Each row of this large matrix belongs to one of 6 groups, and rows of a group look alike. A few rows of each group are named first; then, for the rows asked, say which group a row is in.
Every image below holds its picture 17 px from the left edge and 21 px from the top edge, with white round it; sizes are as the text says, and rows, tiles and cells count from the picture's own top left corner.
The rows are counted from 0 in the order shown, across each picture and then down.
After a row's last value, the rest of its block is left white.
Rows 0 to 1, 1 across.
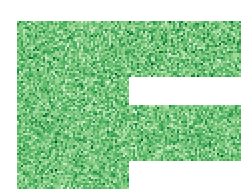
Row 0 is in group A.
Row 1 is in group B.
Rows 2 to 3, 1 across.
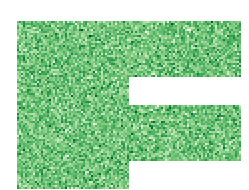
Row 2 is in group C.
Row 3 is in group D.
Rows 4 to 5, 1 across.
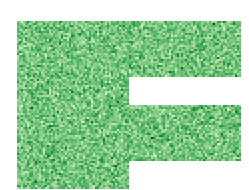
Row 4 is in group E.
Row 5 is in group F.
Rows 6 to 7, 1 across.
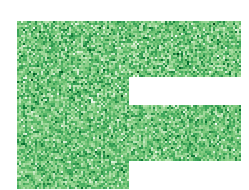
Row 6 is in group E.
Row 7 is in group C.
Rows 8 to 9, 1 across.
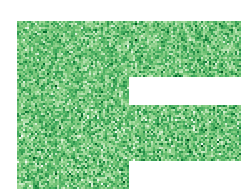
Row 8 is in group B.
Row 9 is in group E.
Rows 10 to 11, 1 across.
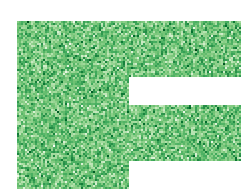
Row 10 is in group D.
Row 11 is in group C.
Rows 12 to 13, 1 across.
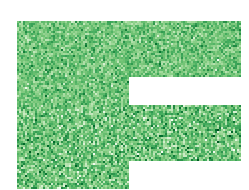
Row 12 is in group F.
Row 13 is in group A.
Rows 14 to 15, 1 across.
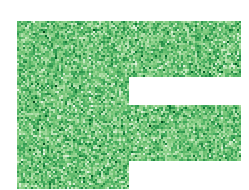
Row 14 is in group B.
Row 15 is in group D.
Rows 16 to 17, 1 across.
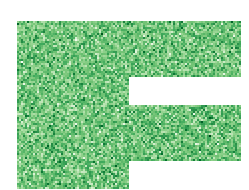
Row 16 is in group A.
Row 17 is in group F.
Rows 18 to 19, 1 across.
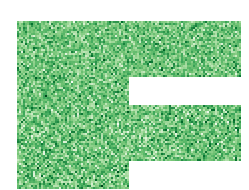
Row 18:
F
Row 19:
C
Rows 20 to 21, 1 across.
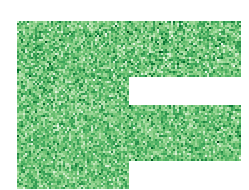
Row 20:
A
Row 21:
A
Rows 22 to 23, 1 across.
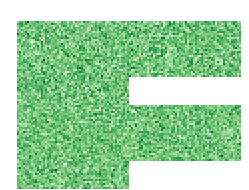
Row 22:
D
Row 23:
B
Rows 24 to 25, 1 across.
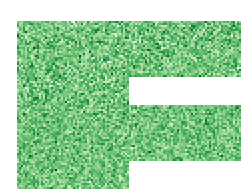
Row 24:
F
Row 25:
B
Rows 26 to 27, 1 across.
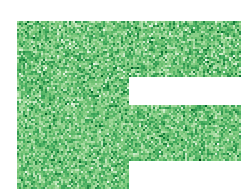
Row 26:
D
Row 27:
F
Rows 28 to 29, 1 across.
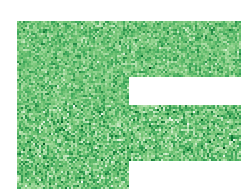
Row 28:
B
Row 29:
D
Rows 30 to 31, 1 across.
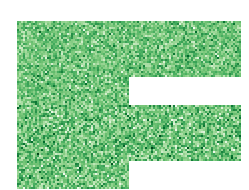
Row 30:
E
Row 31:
A
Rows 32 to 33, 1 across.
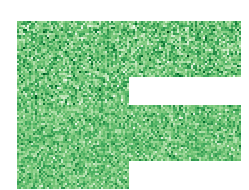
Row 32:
B
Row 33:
A
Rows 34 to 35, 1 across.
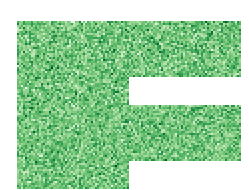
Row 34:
F
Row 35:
F
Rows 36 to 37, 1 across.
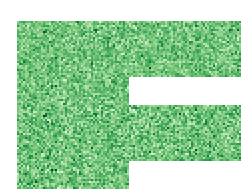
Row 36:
B
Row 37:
B
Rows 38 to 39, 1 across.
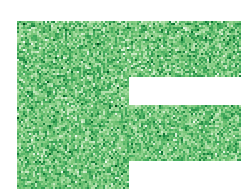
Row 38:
C
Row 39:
F
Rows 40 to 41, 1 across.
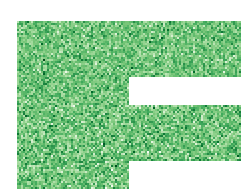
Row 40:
D
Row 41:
F
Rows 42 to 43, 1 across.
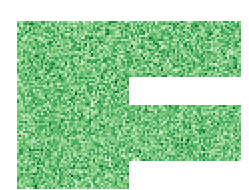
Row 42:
F
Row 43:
E
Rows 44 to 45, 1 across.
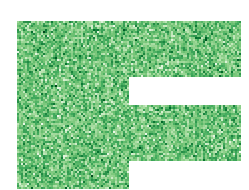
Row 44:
B
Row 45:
D
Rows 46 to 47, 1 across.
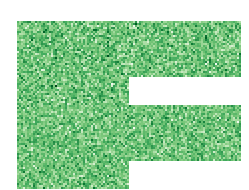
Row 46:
B
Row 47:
A
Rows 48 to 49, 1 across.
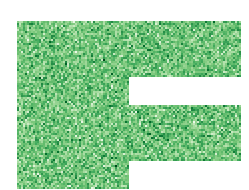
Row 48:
F
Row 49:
F
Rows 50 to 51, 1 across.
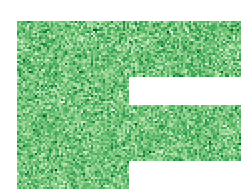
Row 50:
B
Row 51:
B
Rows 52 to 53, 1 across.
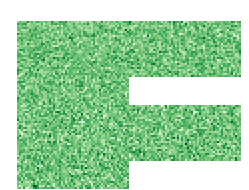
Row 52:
A
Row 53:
E
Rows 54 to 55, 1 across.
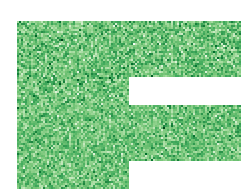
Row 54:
A
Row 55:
A
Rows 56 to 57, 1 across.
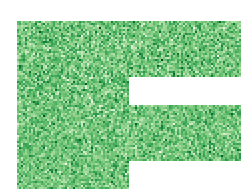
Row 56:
E
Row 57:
B
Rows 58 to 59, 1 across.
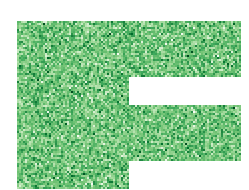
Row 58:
E
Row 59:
E
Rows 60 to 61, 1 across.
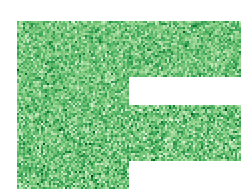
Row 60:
F
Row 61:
D
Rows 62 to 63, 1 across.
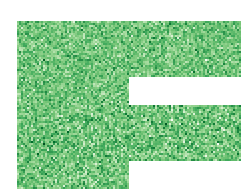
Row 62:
D
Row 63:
A
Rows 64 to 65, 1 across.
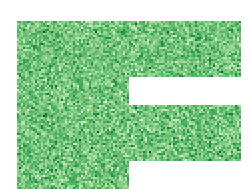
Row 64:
B
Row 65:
B
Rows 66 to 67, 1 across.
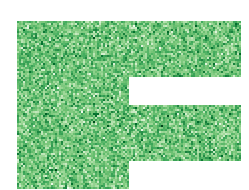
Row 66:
B
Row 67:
B
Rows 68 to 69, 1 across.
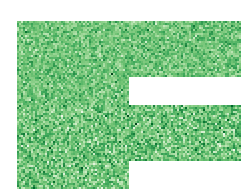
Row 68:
F
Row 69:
A
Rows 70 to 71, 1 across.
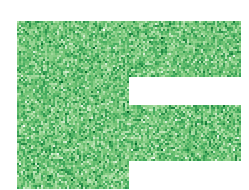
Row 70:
D
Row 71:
C
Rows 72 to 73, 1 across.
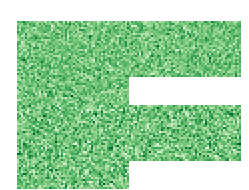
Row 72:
C
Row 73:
B
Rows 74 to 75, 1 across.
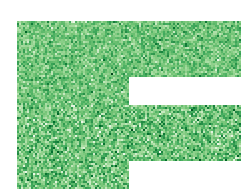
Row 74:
F
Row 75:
F
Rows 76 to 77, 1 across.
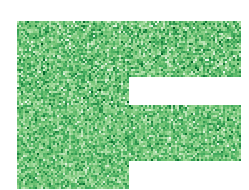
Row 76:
D
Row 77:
A
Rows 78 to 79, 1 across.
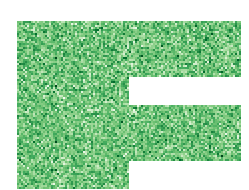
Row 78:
B
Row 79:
B
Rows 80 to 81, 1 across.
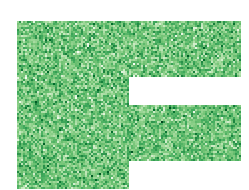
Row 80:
E
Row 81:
D
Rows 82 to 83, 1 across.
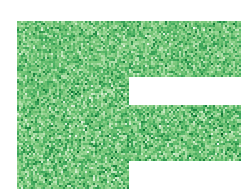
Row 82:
E
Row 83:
F
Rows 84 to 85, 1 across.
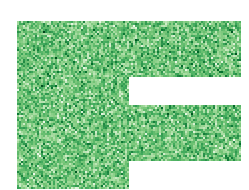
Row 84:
B
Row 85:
D
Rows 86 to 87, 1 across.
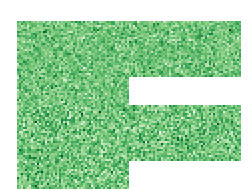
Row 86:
B
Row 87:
E
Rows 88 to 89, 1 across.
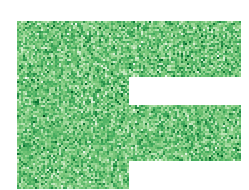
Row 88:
E
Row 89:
B
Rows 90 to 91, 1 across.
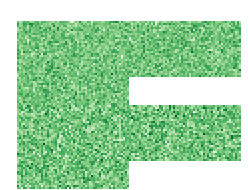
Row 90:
F
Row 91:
D
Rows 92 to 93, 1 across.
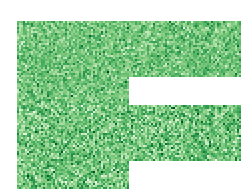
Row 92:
C
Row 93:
C
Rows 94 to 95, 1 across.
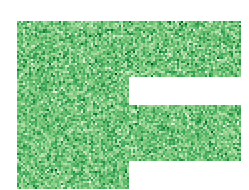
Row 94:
A
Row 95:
B
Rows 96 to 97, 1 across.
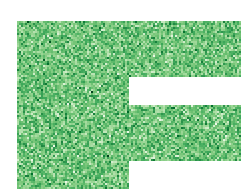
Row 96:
D
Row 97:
C
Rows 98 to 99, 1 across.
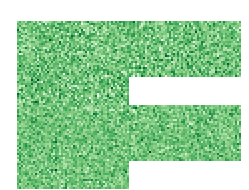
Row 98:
E
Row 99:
B
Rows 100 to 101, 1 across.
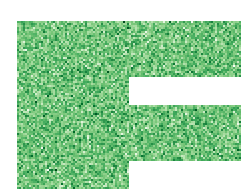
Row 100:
C
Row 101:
B
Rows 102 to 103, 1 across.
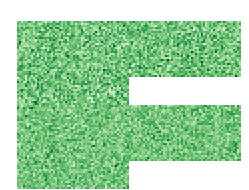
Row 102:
E
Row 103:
F
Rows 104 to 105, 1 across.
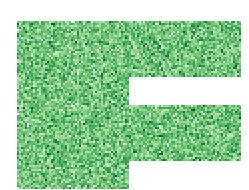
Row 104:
F
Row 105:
F
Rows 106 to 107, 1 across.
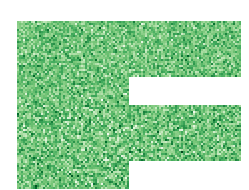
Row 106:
E
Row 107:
E
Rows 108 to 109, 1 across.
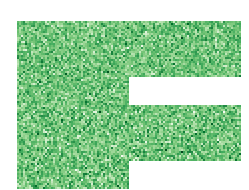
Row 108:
C
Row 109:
E
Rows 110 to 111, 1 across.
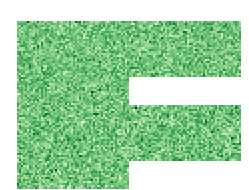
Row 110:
D
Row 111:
B
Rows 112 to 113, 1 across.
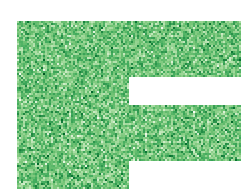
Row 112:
D
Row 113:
E
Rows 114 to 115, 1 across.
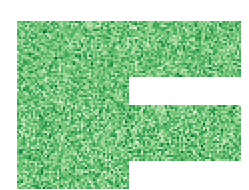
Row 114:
B
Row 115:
E
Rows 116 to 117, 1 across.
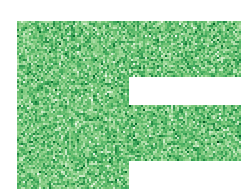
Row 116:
E
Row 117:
A
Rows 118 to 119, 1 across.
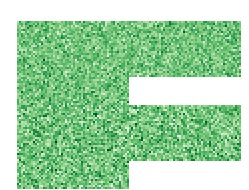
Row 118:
D
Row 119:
B
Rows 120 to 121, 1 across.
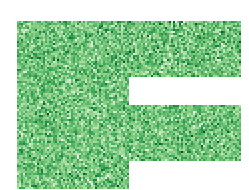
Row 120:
A
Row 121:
E
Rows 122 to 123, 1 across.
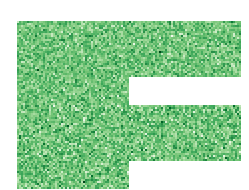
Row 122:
A
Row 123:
D
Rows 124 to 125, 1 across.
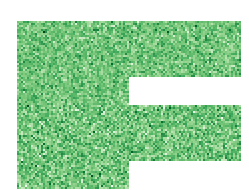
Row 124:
B
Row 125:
D
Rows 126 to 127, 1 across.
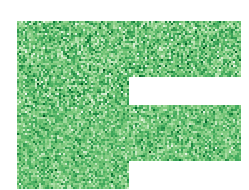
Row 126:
E
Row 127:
B
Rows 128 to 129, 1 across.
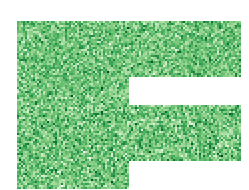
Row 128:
C
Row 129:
B
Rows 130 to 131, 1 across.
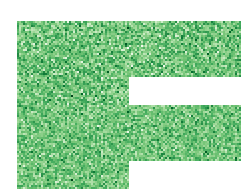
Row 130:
C
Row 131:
C
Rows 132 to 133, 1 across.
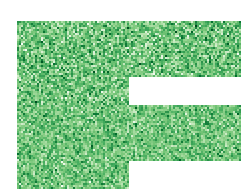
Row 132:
C
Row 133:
B
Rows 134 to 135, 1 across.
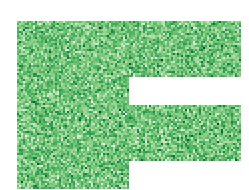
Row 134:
E
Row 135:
E
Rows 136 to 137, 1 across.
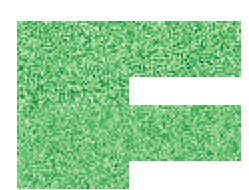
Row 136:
E
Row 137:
F
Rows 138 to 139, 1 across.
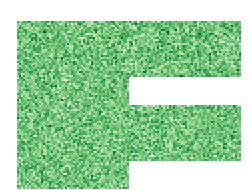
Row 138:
B
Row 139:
D
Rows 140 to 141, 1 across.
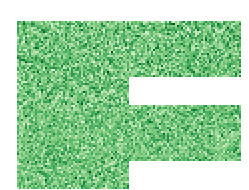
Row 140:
C
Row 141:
F
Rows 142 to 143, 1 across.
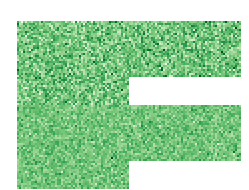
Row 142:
F
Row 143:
F
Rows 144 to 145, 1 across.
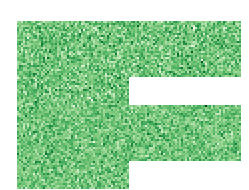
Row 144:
E
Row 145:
F
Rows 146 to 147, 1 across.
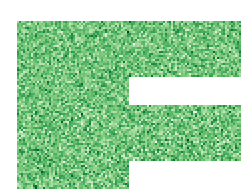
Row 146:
A
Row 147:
E
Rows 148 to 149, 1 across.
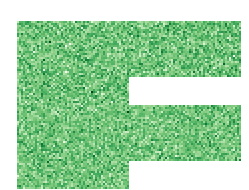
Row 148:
D
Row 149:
C
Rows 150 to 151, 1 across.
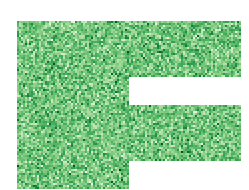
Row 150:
F
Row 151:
E
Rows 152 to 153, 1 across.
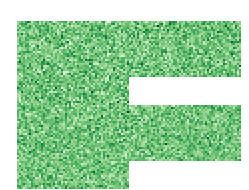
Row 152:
D
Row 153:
C
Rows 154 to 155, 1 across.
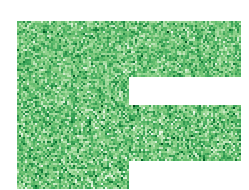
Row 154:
B
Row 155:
E
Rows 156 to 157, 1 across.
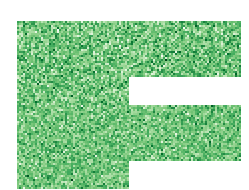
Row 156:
C
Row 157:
C
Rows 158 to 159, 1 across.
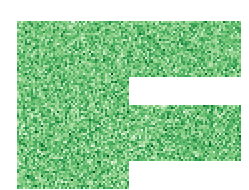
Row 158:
F
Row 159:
C
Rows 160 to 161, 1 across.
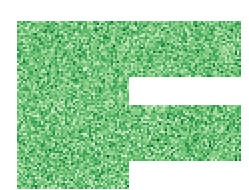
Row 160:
B
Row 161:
C
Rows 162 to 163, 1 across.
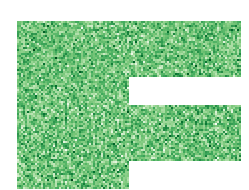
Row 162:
B
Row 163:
C
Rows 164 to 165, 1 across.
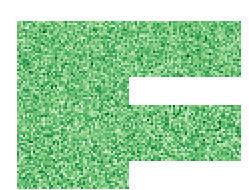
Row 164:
B
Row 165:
A
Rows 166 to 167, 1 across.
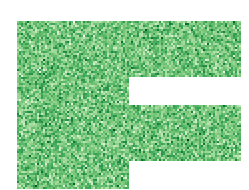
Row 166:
D
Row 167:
E
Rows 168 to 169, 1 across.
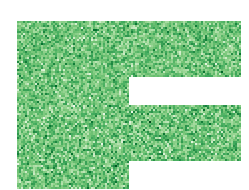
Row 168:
B
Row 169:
F
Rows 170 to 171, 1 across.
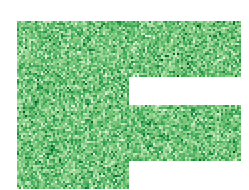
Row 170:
E
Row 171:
F
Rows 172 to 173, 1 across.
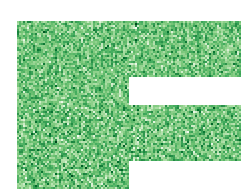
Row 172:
B
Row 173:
E
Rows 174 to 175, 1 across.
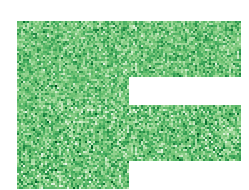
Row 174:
B
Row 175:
B
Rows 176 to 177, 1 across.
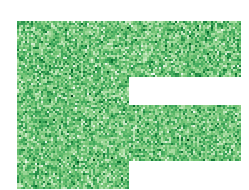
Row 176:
C
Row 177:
E
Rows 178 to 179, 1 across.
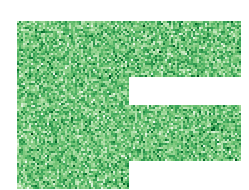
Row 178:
A
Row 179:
E
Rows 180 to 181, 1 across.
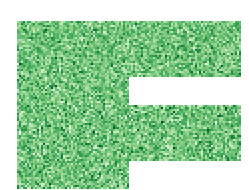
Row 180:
B
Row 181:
D
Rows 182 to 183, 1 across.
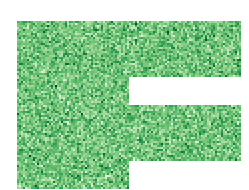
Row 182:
B
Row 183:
E
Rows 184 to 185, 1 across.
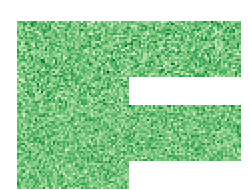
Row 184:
C
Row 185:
A
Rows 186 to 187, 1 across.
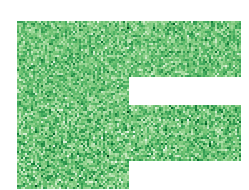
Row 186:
C
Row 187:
C
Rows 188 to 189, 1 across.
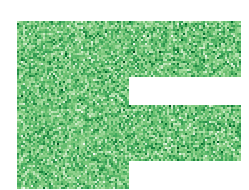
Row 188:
A
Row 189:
A
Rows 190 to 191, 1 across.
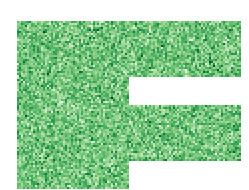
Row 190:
B
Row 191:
F
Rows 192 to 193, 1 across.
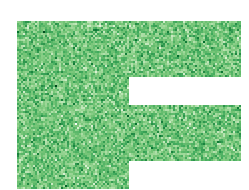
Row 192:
B
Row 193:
A
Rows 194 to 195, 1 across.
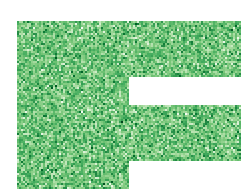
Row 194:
B
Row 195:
B
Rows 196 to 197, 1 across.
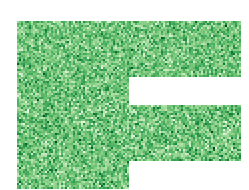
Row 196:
D
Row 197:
B
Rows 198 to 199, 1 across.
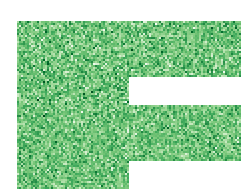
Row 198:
D
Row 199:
B
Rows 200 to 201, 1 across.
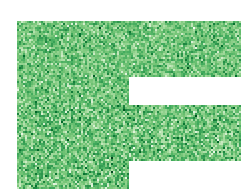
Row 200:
E
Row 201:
E
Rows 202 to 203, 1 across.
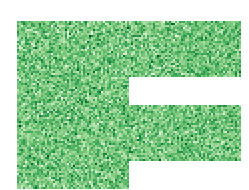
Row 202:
C
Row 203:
E
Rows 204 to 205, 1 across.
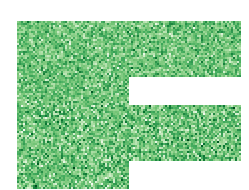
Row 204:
D
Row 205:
E
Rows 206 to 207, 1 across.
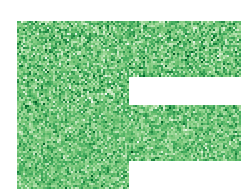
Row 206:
E
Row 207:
D
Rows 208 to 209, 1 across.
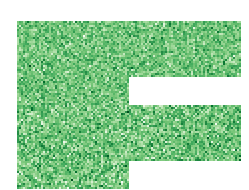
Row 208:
D
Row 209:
C
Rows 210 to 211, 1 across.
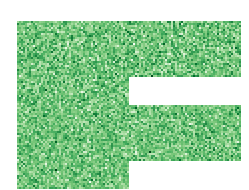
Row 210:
A
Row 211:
B
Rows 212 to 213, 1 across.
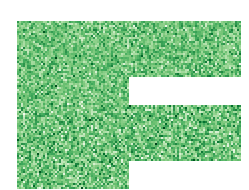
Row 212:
B
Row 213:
A
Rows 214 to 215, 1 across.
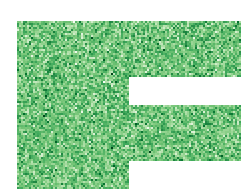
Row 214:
F
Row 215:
B
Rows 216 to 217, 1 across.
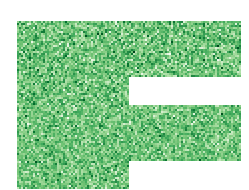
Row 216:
A
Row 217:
F
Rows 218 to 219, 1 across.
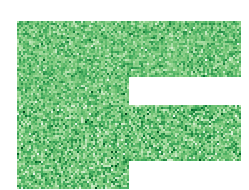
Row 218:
D
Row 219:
F
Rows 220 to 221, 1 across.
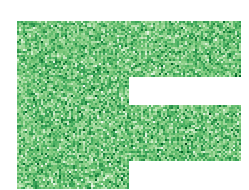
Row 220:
C
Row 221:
E
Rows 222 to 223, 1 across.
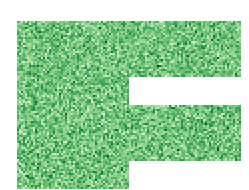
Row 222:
E
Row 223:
C
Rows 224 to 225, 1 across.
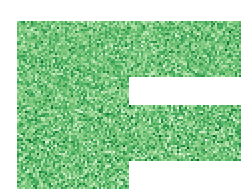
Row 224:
C
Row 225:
A
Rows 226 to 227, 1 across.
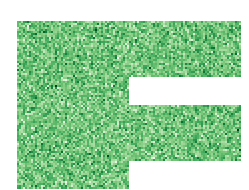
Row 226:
B
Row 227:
C
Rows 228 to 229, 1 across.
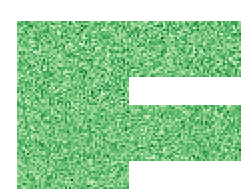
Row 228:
D
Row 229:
C
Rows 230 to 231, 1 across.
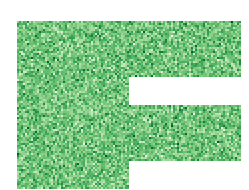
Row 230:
A
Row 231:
A
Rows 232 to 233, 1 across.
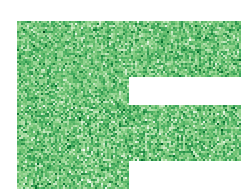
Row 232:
B
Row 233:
E
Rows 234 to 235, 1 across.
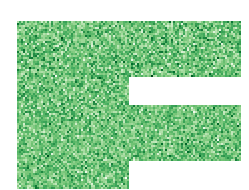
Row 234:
A
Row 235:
E
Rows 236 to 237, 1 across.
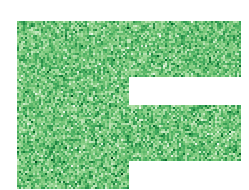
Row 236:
C
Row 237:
F
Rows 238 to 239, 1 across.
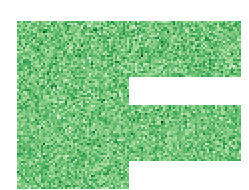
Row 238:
B
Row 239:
D
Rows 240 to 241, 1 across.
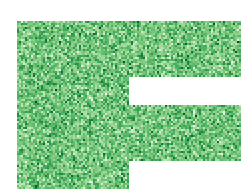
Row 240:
E
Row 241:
E
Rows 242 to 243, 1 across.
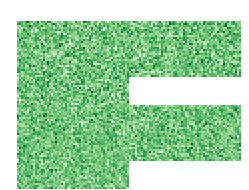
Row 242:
D
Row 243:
B
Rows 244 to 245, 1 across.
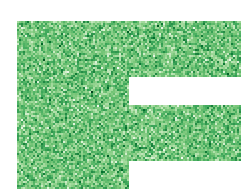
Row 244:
D
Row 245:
C
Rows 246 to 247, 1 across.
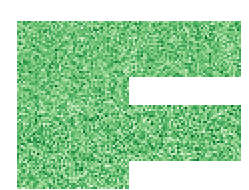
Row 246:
B
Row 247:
A
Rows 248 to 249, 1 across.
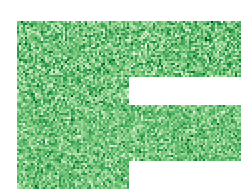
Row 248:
C
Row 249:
E
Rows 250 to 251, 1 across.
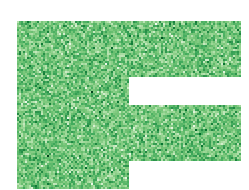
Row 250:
D
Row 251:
E
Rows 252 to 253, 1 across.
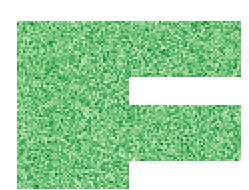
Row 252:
F
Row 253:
E
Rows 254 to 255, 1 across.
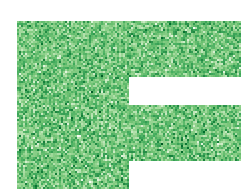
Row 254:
D
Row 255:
E
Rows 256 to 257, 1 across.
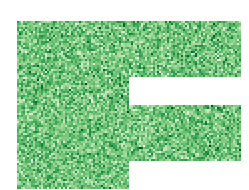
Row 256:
E
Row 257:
C
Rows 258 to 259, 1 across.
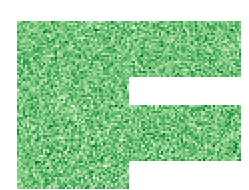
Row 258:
B
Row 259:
F
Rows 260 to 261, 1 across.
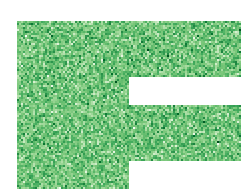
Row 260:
F
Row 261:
A
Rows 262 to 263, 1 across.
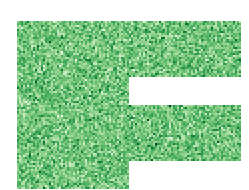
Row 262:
D
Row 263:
A
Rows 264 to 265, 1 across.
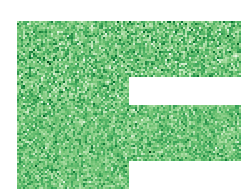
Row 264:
A
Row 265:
B
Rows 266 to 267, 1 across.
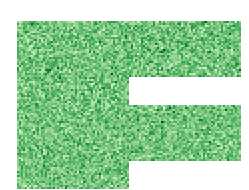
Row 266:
F
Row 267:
D
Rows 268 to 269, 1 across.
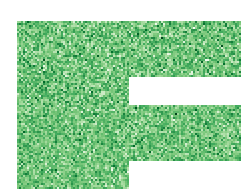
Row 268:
D
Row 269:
B
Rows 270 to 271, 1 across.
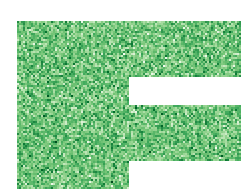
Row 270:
C
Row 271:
B
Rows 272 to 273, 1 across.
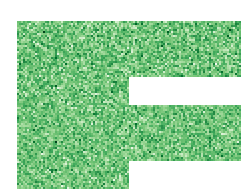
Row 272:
B
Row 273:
B
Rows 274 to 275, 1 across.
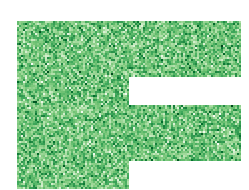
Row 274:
E
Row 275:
A
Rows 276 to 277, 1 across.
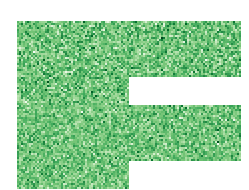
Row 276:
D
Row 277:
A
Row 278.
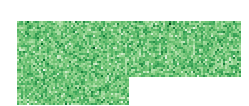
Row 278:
D
